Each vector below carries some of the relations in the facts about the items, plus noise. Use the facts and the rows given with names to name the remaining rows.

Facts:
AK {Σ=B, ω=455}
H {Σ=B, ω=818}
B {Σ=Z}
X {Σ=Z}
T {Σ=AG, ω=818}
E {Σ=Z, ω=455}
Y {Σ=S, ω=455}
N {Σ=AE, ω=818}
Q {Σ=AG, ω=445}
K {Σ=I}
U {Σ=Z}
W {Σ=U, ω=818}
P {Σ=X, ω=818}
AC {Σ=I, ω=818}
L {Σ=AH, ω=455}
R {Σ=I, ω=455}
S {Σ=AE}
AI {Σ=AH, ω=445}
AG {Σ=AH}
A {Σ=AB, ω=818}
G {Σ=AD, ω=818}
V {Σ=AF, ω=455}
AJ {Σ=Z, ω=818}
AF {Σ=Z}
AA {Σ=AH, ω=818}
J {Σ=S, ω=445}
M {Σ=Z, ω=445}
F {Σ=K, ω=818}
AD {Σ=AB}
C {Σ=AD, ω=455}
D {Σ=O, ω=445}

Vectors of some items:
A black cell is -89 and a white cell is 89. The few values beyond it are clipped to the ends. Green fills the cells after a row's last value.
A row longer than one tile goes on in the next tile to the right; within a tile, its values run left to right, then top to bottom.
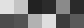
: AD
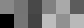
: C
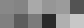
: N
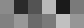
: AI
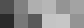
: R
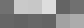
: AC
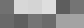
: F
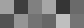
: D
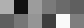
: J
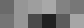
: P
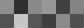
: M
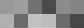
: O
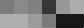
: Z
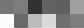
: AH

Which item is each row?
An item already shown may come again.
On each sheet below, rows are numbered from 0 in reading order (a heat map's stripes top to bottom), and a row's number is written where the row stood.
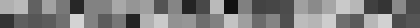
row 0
G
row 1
N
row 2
Q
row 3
L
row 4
AB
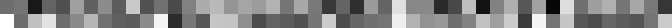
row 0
AG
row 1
T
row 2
R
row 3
A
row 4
Y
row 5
Q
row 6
S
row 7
A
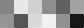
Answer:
K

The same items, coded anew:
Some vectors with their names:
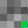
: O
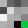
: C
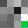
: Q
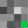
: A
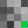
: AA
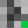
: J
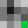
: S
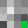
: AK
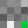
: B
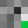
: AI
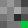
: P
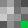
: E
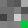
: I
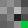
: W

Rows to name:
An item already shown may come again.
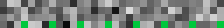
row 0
T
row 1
AD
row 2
F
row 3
S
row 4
G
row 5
AB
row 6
M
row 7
L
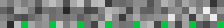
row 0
N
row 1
AE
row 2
S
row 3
T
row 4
D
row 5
AB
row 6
Y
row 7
R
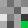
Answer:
Y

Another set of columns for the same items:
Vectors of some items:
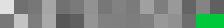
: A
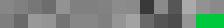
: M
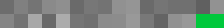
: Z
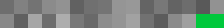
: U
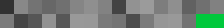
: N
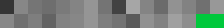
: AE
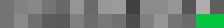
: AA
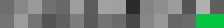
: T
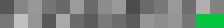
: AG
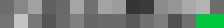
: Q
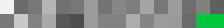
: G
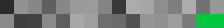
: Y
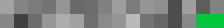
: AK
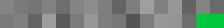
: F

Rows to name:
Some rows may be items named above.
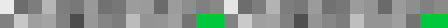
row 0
AD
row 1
AD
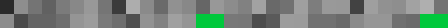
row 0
S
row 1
L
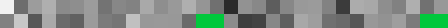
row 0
C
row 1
Y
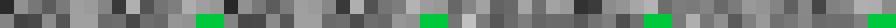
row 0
J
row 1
J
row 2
Q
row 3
D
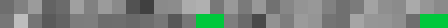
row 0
AI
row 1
R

